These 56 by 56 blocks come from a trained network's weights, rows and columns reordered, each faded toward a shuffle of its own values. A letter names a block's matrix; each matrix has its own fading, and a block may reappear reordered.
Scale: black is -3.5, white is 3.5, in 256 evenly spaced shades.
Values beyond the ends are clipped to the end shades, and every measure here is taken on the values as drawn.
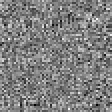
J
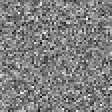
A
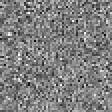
A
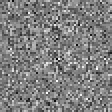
A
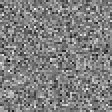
A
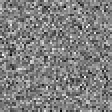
A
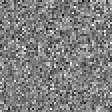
A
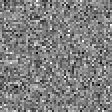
A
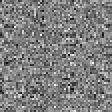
J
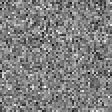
A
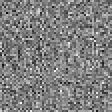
J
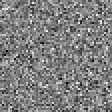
A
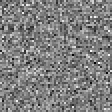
A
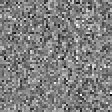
A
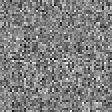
J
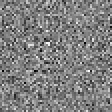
J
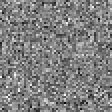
A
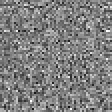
J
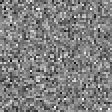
A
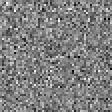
J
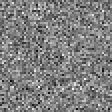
A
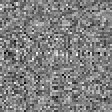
J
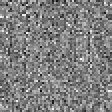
J
